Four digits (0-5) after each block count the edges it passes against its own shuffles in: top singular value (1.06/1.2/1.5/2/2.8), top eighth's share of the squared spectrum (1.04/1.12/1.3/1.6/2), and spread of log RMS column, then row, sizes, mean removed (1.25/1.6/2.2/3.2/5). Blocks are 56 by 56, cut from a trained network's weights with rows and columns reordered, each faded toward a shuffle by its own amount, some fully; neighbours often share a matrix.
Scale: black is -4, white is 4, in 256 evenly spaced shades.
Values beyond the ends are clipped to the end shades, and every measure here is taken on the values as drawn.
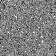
0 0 0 0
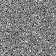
0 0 0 0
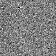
2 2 1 1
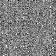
2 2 1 1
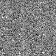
2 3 1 1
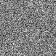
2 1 0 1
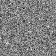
2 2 0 0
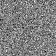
0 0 0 0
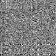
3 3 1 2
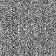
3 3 1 1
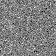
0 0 0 0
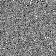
1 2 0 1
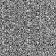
3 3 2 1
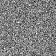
2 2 0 0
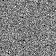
1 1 0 0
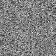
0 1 0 0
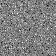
2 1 0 0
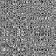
4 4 2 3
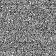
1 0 0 0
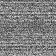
4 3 0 1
